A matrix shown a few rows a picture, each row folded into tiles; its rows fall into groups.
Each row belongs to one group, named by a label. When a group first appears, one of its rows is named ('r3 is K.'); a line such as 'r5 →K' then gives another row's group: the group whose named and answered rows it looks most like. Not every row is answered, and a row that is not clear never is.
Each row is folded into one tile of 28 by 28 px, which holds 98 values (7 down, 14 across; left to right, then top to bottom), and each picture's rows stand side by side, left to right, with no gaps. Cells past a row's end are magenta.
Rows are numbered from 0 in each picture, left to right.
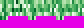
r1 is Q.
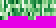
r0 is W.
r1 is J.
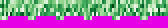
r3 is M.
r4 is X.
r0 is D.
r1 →D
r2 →Q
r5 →D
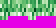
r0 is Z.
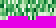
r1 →Z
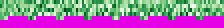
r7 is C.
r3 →W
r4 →D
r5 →Q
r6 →W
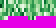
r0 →X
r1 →Q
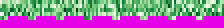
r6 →X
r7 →D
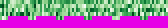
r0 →D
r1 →J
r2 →W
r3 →C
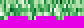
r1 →Q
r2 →C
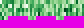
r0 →J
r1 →M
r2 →M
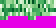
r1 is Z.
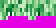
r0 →M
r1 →M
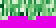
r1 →X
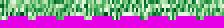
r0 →D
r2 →Z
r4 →Z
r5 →W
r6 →Z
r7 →W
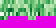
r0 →C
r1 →M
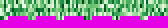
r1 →X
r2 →J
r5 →X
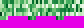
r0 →J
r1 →C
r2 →Z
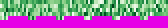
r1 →W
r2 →Q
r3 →D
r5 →X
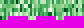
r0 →Z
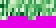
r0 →D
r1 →X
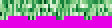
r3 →W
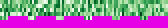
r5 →W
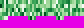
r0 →X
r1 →C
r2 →J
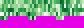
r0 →C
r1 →Z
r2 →J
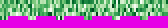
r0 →Z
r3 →C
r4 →X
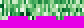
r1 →W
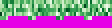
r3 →X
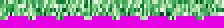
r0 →X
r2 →C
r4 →J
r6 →W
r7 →Z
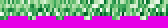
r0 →C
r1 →Q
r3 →D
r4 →X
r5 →D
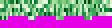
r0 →W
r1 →D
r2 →M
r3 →Z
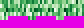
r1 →C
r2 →M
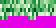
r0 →C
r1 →Z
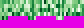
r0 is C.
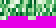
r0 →D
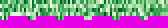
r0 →Z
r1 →W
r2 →C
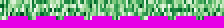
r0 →D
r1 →W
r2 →W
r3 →J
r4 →Q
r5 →X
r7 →C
